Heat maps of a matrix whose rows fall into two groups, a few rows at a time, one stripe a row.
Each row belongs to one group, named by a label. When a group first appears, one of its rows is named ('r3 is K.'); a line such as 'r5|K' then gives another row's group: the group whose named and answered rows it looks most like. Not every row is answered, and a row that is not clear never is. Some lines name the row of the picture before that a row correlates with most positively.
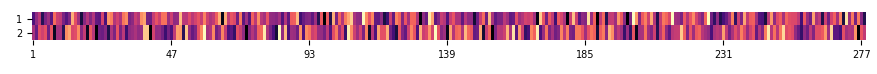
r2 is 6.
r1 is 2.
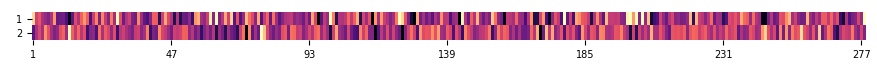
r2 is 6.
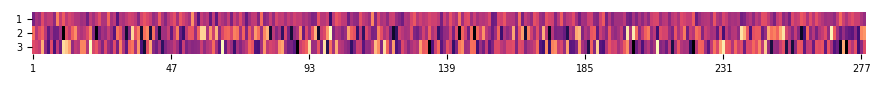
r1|6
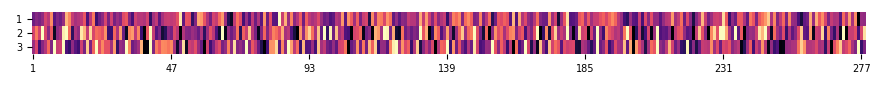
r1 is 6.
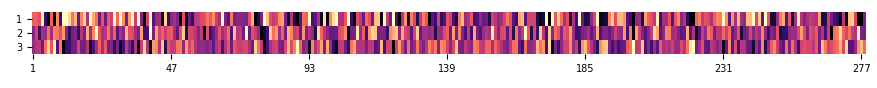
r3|2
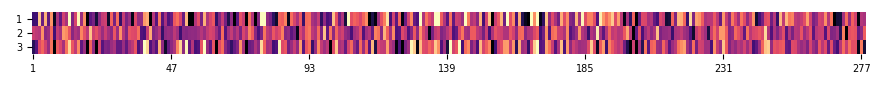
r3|6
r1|6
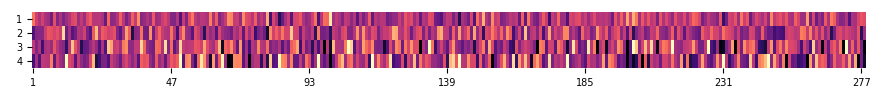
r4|6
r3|2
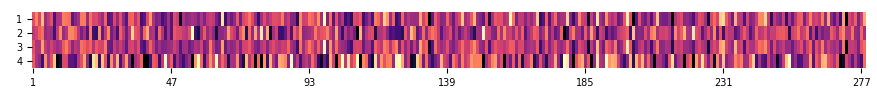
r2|6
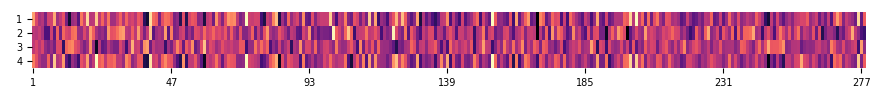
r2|2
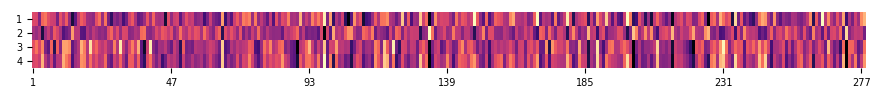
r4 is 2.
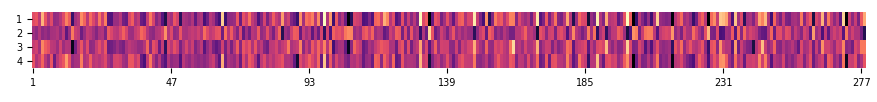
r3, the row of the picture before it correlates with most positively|1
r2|2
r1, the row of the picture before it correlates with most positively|4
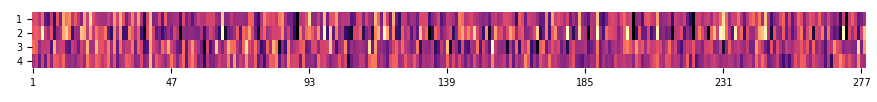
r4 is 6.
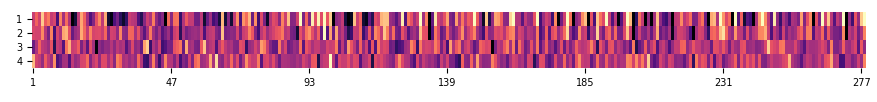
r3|6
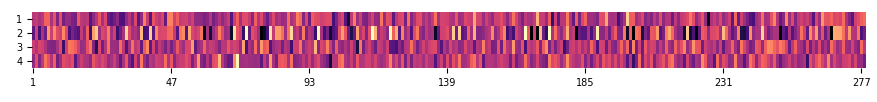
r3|6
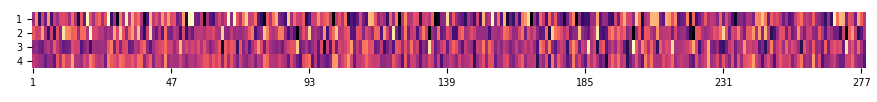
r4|2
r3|2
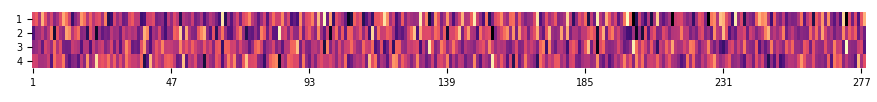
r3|2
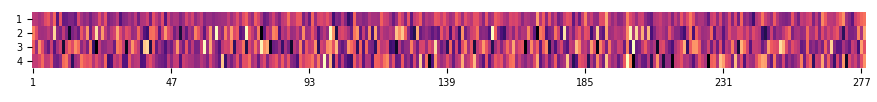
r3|6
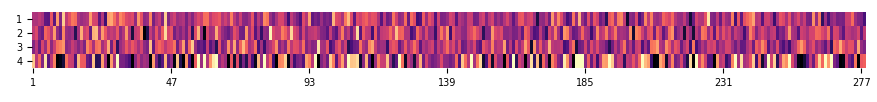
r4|6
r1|2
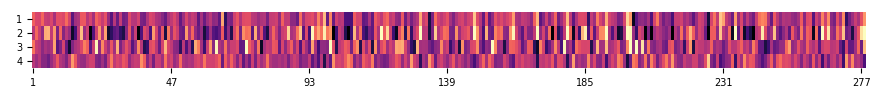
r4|2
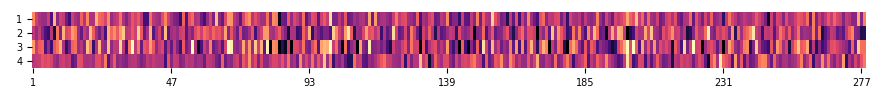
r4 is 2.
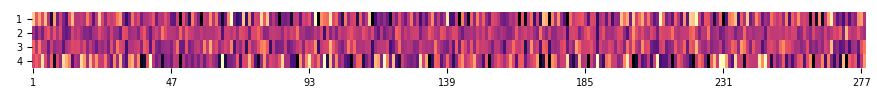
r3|6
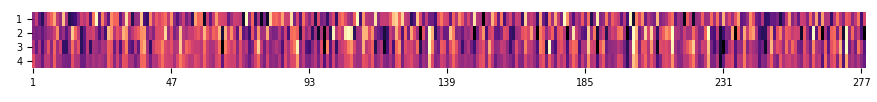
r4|2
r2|2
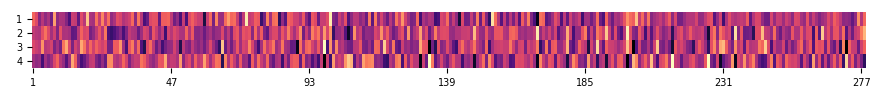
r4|2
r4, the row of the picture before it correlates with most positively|2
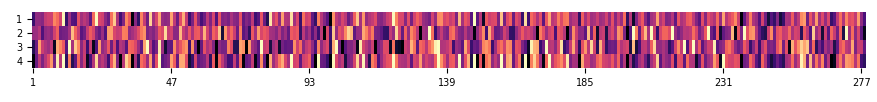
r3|6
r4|6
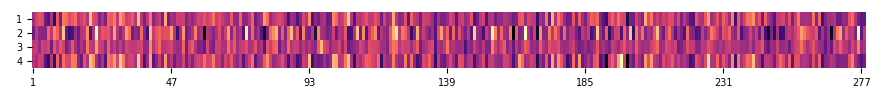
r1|2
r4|2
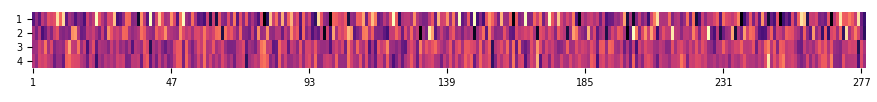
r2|2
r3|6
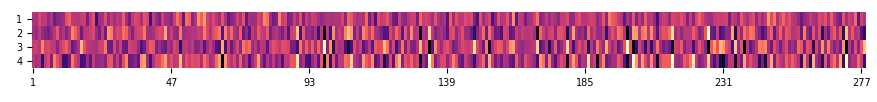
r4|2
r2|2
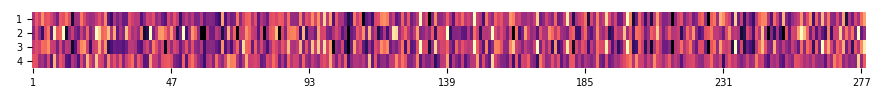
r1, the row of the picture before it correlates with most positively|3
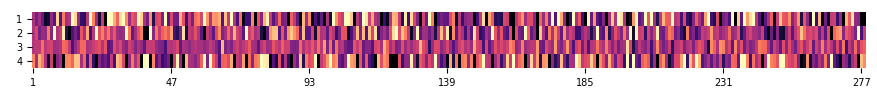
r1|2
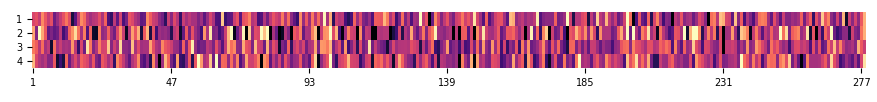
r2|6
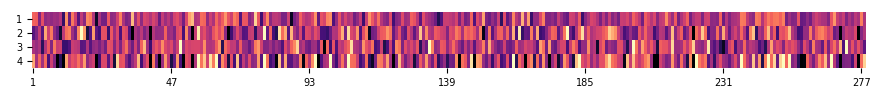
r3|2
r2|6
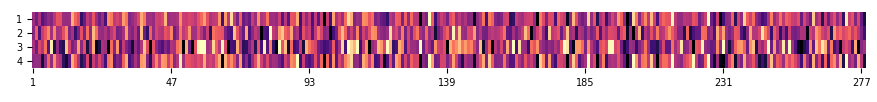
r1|2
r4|2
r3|6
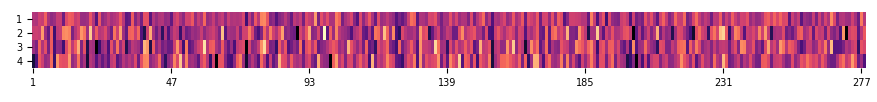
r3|6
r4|6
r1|6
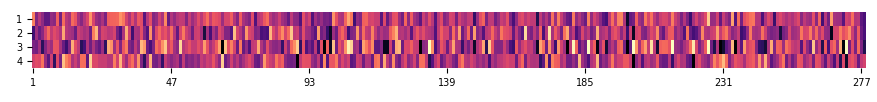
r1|2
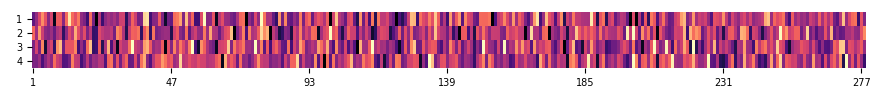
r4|2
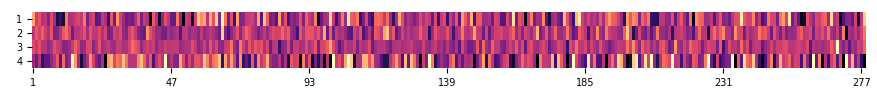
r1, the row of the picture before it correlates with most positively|2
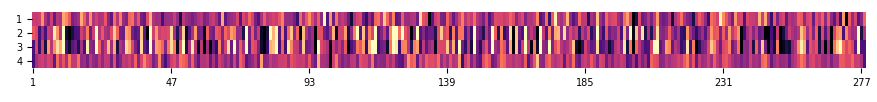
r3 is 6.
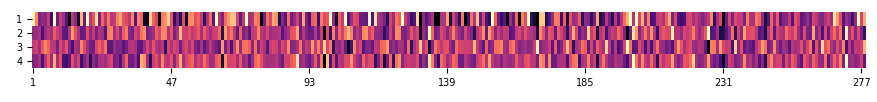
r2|2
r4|2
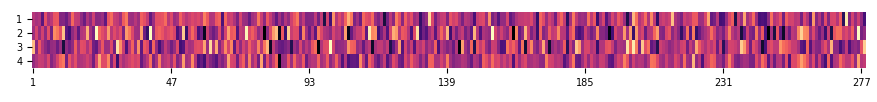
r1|2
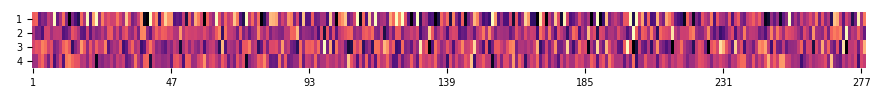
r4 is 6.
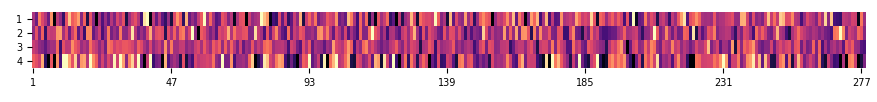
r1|6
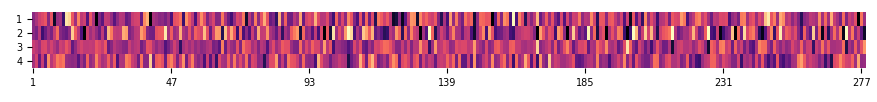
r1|6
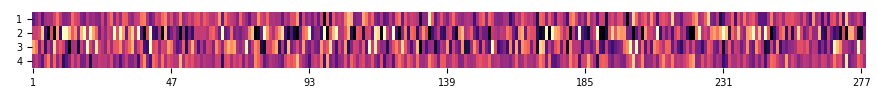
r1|2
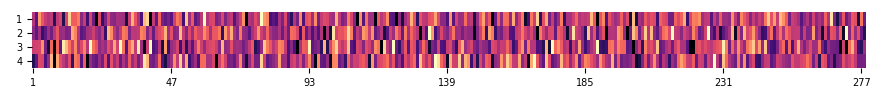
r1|6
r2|2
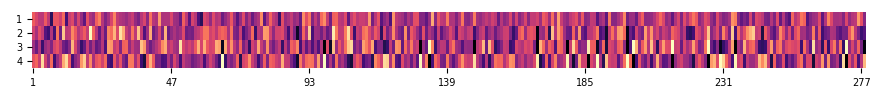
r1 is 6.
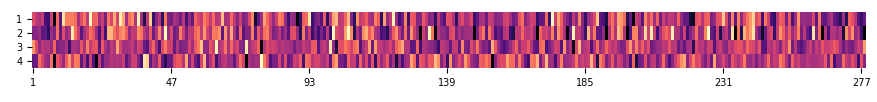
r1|2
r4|6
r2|2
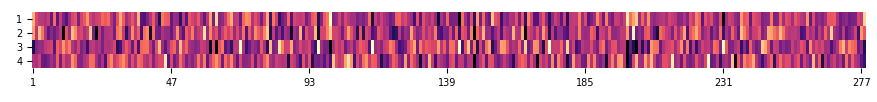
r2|6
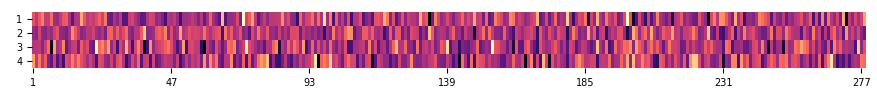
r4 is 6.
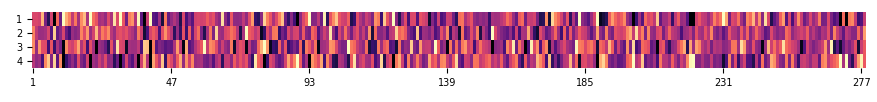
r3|6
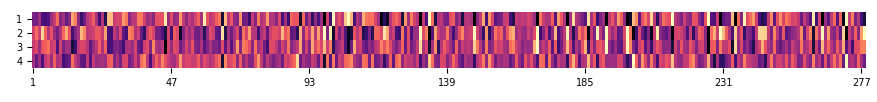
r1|2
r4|2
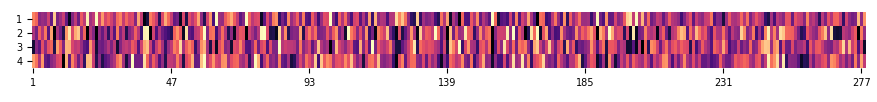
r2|6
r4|6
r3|6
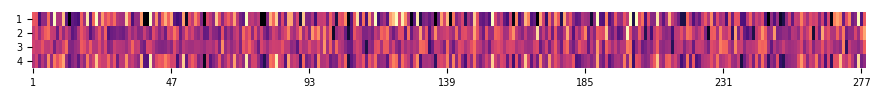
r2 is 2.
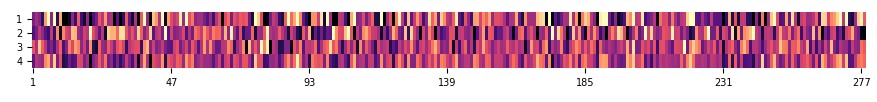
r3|6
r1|2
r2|2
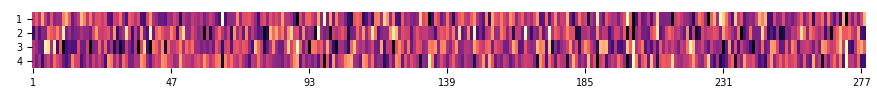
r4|2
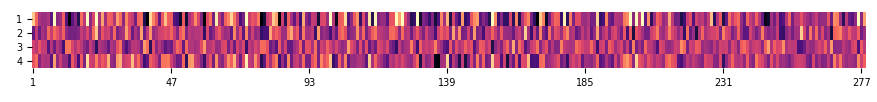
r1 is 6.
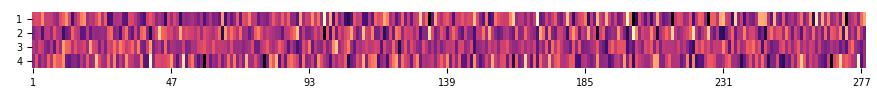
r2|2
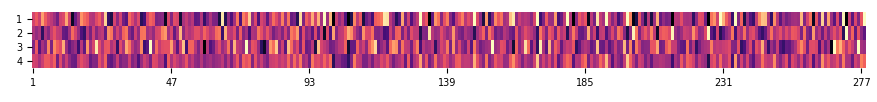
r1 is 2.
